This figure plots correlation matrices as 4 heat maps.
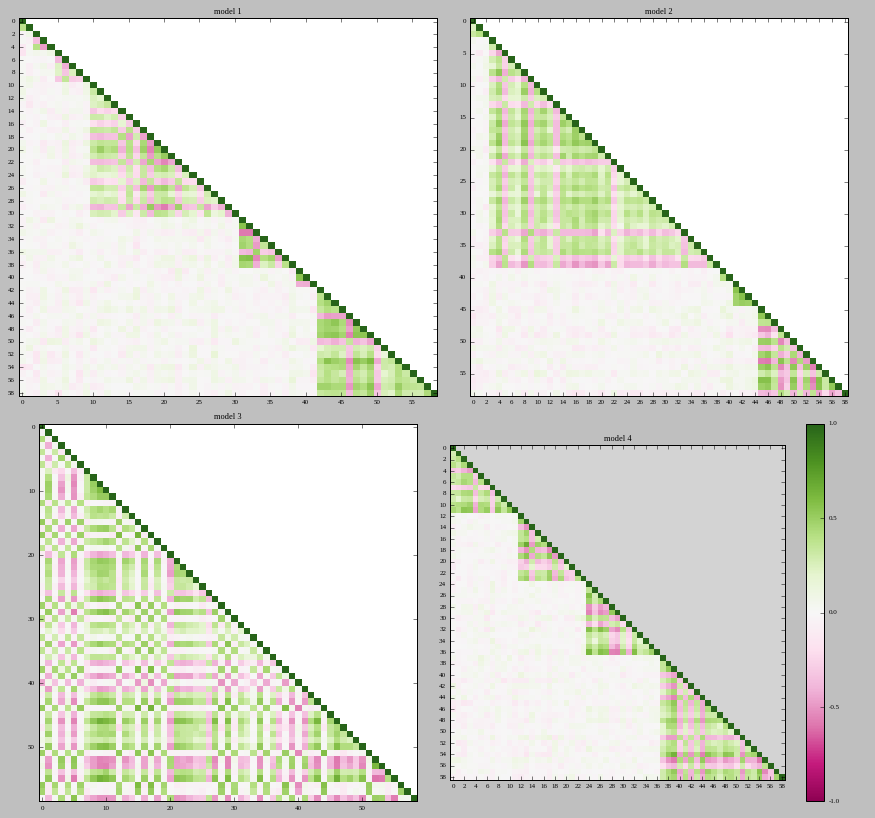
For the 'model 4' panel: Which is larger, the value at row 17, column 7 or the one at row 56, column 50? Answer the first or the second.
the first
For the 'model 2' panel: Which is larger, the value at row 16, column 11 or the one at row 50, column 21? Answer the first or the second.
the first
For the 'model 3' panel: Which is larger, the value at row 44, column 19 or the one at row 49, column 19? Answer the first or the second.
the first
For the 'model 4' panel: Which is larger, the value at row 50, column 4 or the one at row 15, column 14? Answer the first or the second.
the first
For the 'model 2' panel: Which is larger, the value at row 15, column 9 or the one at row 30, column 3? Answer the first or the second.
the second
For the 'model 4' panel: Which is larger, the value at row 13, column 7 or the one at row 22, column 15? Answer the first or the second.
the second
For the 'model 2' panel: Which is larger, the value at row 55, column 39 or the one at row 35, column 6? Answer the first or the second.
the second
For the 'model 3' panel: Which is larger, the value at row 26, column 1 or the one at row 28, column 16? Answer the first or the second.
the second
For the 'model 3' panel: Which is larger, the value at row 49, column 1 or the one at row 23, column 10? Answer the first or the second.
the second
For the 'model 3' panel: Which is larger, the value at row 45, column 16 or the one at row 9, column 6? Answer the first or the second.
the first
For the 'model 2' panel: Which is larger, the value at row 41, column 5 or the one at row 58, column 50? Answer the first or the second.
the first
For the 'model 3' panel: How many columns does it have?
59
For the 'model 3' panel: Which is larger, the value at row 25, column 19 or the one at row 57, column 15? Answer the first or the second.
the second
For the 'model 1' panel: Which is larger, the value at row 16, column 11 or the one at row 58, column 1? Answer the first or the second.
the second
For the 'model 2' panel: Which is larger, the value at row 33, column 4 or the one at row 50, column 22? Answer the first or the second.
the second
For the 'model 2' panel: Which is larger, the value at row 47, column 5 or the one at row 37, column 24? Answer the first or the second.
the first
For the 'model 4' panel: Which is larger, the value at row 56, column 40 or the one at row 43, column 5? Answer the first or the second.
the first
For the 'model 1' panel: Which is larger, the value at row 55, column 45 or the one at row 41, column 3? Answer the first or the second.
the first
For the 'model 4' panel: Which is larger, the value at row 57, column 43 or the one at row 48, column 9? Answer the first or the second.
the first
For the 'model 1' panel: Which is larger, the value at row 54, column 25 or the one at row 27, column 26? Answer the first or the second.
the second
